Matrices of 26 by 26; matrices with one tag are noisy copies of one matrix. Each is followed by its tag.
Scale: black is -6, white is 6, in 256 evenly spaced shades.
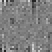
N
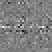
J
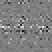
J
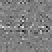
J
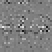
J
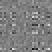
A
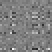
A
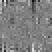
N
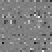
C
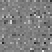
C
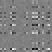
A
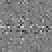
J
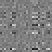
A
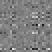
A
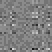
A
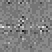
J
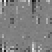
N
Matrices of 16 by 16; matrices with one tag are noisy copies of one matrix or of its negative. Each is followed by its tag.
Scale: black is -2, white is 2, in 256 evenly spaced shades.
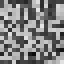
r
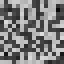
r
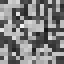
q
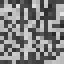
r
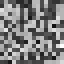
r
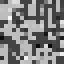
q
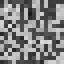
r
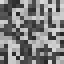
q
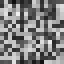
r
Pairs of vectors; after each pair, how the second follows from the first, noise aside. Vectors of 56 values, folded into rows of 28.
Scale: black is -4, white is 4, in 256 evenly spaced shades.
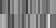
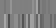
partly zeroed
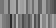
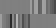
partly zeroed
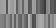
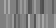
partly zeroed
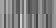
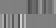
partly zeroed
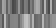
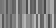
shuffled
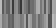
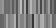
shuffled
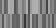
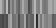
shuffled
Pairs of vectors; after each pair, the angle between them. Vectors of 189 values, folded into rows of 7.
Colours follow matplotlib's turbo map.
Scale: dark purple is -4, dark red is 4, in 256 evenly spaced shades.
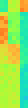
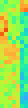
nearly parallel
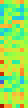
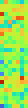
nearly opposite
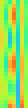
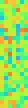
orthogonal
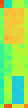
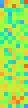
partly opposed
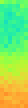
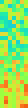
partly aligned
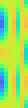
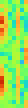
nearly opposite
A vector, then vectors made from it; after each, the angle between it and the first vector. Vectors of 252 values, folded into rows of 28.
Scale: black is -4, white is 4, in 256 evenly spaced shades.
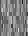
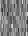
nearly opposite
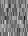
orthogonal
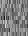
orthogonal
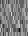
orthogonal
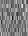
orthogonal
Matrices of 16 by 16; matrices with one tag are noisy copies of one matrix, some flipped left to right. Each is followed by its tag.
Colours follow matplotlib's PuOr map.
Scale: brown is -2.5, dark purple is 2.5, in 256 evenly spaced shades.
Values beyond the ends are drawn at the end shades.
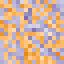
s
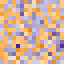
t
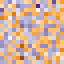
t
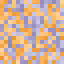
t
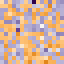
s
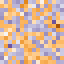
s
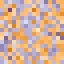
t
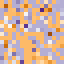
s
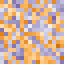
s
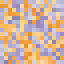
s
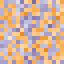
t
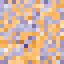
s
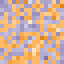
s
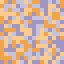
t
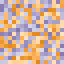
s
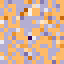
t
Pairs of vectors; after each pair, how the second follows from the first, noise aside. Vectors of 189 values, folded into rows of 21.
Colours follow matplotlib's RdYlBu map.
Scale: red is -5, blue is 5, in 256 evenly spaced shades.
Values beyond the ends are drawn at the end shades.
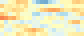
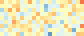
shuffled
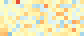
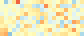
copied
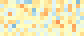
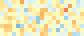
shuffled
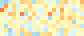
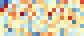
scaled up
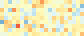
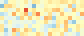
shuffled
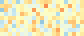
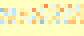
partly zeroed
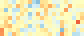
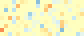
partly zeroed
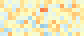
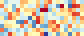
scaled up
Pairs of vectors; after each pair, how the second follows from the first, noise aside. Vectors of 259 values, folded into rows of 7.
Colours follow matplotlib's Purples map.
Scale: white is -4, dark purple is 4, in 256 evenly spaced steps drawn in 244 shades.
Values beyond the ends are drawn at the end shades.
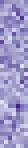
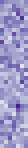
copied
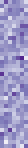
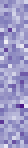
wrapped around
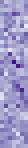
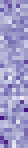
wrapped around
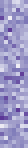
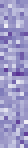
wrapped around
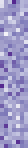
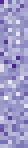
wrapped around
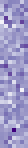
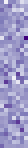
wrapped around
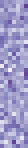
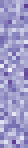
copied
